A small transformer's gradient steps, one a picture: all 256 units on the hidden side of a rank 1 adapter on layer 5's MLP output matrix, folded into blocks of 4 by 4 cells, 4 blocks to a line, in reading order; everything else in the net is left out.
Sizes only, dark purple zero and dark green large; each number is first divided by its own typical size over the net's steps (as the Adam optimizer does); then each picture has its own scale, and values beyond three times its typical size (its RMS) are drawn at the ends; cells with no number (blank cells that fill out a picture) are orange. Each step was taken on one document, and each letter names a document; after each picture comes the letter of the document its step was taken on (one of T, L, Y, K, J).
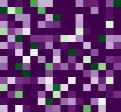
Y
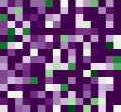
Y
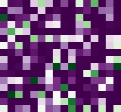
Y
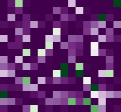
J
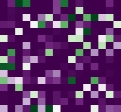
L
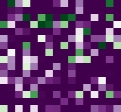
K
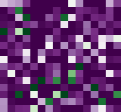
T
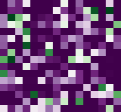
L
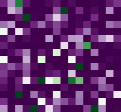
T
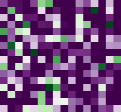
Y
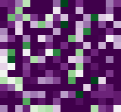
L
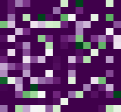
K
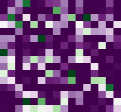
L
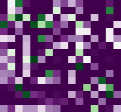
K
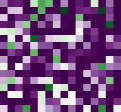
Y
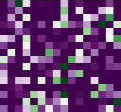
L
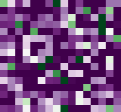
L
